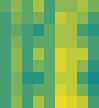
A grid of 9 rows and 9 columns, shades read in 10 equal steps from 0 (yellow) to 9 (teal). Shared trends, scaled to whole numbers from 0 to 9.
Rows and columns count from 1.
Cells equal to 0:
1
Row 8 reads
7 5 7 6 6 1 2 5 8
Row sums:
42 46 55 49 39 44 54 47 37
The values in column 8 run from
2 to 7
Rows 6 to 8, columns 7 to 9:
2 4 8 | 2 7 9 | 2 5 8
